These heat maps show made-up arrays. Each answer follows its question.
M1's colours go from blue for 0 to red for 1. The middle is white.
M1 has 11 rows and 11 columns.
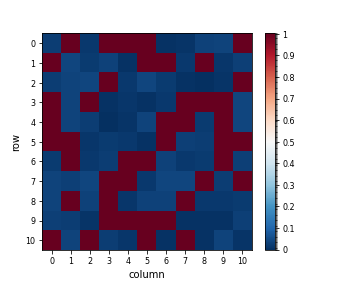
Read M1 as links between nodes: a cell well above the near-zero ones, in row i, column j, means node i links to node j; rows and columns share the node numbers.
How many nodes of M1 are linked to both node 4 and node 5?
3
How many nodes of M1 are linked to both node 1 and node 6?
1
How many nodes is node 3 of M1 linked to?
5
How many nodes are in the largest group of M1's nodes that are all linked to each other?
3
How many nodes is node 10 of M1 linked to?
4
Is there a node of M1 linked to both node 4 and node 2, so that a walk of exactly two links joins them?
no
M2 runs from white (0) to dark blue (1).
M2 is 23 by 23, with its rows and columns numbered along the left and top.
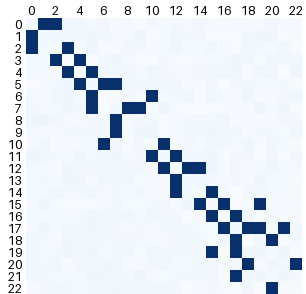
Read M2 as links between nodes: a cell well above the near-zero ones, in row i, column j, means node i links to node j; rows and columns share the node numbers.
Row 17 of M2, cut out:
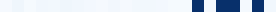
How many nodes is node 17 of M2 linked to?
4
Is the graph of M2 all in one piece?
yes
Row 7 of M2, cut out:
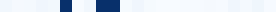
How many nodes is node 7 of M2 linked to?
3
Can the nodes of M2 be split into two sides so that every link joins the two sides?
yes
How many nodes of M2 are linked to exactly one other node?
6
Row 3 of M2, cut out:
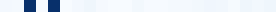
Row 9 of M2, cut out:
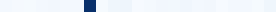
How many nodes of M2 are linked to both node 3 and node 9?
0
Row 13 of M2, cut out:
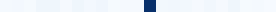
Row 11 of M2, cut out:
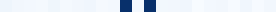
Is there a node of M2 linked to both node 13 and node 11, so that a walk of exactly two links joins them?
yes
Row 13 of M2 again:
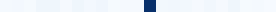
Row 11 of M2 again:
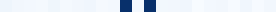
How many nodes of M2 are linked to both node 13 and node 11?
1
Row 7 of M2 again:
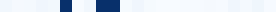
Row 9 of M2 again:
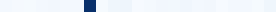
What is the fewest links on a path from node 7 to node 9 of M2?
1
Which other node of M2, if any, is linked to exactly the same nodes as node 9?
node 8
